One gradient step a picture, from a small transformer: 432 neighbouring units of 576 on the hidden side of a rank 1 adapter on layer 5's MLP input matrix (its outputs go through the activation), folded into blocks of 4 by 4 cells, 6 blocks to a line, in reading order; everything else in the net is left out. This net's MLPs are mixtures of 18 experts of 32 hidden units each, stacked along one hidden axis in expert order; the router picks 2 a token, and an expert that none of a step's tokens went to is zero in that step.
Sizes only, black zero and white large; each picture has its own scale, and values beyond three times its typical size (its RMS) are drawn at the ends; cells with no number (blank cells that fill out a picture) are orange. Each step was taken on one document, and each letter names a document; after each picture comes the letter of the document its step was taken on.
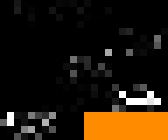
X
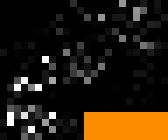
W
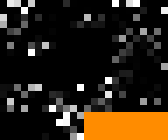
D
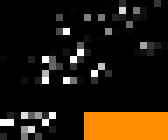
W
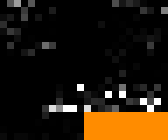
D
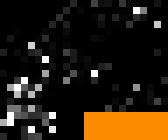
W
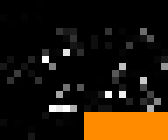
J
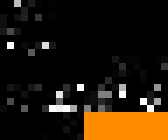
D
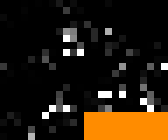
J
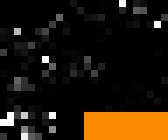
W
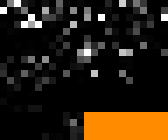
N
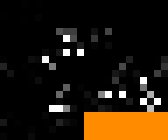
J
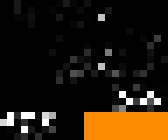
X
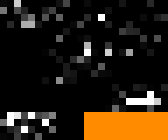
X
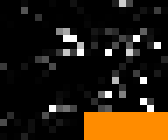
J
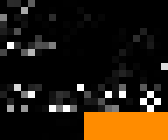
D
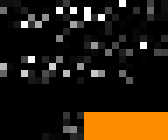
N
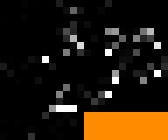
J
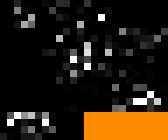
X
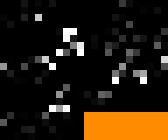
J
